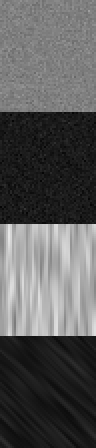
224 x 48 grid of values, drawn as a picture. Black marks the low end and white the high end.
The table splits into 4 rows of 1 panel. Panel 1,1: middling, fine-grained, faint in contrast. Panel 2,1: very low, fine-grained, faint in contrast. Panel 3,1: high, streaked downward. Panel 4,1: very low, slanting down to the right, faint in contrast.
